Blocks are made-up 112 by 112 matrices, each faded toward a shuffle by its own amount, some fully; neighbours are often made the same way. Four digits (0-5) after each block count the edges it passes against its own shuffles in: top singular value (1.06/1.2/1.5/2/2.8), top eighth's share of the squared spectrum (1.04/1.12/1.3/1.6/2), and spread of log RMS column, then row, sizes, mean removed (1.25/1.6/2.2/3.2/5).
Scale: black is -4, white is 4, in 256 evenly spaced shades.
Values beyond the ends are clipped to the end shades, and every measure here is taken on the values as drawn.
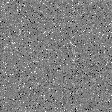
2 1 0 0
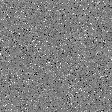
0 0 0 0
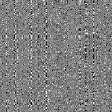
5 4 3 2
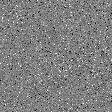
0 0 0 0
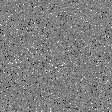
0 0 0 0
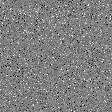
0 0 0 0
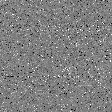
1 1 0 1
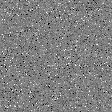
1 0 0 1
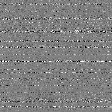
3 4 0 4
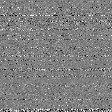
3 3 0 4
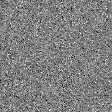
0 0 2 0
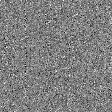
0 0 2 0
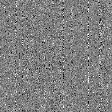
2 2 3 0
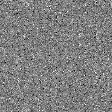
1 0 2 0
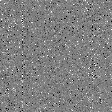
2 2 2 1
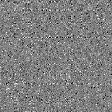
4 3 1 2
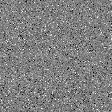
3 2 0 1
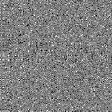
4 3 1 2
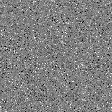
3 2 0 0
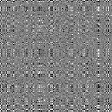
5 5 4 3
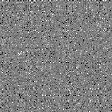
4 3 2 2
